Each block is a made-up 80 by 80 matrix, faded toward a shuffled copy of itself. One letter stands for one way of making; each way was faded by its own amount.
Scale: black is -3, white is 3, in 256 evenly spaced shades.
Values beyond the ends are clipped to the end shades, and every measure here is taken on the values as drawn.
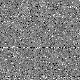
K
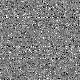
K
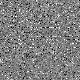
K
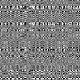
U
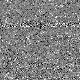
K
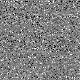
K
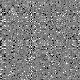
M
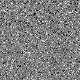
K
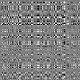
U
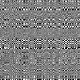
U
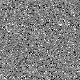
K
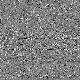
K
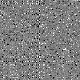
M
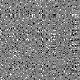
M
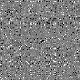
M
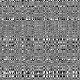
U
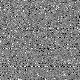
K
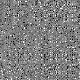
M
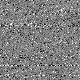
K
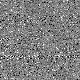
K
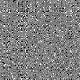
M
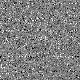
K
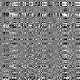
U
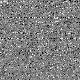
K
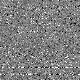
K
